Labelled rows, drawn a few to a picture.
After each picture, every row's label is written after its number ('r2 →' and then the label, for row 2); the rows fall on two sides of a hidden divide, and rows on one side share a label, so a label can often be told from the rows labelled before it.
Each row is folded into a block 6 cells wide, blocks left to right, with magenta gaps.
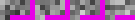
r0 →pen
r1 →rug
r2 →rug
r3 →rug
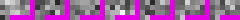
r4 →rug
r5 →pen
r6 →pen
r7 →rug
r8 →pen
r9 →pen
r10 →pen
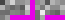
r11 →rug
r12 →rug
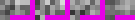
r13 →pen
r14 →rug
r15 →pen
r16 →pen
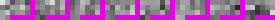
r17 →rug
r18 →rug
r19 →rug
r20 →rug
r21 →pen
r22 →rug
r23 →pen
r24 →pen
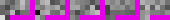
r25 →pen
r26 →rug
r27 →pen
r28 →pen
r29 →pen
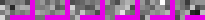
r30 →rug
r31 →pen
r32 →rug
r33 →pen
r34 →pen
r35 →pen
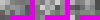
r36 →pen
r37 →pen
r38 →pen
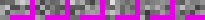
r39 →pen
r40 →pen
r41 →rug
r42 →rug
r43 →pen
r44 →pen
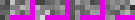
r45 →rug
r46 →rug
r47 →rug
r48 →pen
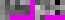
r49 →pen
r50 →rug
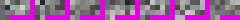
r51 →rug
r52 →pen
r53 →pen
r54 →rug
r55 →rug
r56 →rug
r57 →pen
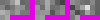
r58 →rug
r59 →rug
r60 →pen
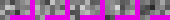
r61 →pen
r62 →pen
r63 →rug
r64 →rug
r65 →pen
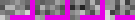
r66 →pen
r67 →pen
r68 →rug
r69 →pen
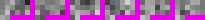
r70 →rug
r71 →pen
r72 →rug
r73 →pen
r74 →rug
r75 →pen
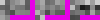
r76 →pen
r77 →pen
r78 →pen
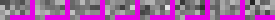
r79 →rug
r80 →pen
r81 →pen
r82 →rug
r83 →rug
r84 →pen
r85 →pen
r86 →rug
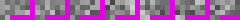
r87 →pen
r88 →rug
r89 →rug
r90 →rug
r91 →rug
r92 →pen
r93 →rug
